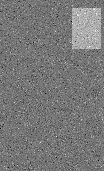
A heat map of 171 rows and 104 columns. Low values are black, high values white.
The ninth with the highest average is the top right. The halves do not mirror each other. No regular stripes run through it. In the top right lies a patch that is higher than the rest.
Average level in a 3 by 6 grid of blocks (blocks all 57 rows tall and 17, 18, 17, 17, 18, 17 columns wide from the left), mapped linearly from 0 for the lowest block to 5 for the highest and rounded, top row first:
0 0 0 0 5 5 / 0 0 0 0 0 0 / 0 0 0 0 0 0
